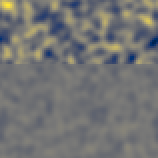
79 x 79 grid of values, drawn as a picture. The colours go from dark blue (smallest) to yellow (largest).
The bottom part is calmer, past a seam about 40% of the way down. There are no lone odd cells. There is no overall slope. The field is mottled with small blotches. The distribution is heavy-tailed on both sides.
